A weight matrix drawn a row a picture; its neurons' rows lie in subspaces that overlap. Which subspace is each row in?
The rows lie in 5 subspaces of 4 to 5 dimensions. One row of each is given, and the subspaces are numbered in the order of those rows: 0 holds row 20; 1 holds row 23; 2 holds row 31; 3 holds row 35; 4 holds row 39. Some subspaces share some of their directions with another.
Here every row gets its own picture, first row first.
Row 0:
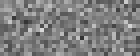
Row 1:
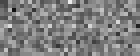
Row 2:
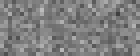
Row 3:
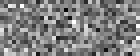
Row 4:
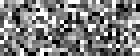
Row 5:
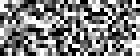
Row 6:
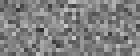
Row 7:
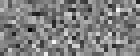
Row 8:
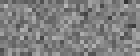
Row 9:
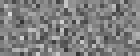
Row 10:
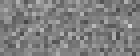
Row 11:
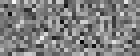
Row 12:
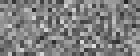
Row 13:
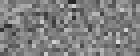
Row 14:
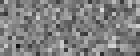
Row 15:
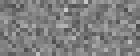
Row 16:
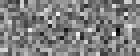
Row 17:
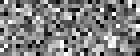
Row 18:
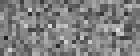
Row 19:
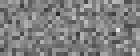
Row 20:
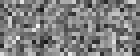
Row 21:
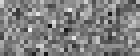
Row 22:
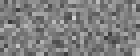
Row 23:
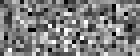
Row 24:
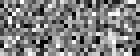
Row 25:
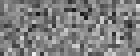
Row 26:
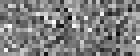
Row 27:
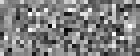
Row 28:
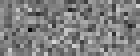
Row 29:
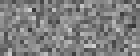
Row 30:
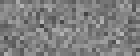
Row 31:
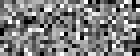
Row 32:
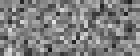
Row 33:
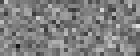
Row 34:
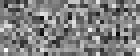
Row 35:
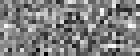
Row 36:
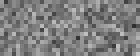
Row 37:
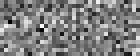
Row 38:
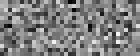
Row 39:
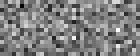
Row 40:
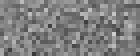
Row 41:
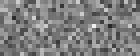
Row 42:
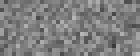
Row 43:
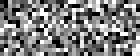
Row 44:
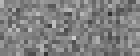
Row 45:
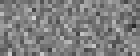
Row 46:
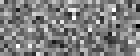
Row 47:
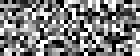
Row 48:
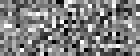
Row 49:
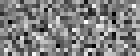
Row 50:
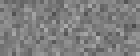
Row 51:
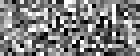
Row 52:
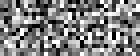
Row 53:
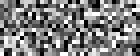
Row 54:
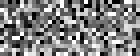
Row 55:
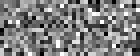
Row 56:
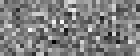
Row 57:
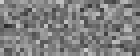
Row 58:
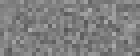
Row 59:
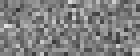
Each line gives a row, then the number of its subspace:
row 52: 2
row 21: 0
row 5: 2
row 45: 1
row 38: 0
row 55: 2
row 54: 4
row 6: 4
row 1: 0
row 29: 1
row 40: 1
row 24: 0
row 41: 2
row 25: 1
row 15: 4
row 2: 0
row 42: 3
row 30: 2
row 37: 2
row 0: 2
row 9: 1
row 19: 4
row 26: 4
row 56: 3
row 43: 0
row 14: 3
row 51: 1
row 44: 0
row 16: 4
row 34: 4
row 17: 3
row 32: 0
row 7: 2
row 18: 4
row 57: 3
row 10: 2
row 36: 3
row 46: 3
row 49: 1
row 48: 3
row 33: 3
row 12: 1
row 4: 2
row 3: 4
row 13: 0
